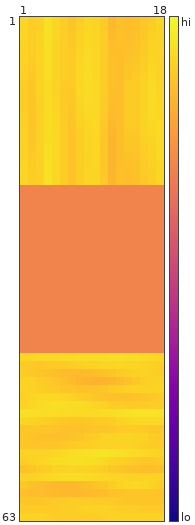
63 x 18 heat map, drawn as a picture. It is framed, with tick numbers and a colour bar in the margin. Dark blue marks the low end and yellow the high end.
The table splits into 3 rows of 1 panel. Panel 1,1: very high, streaked downward, faint in contrast. Panel 2,1: high, flat. Panel 3,1: very high, streaked across, faint in contrast.
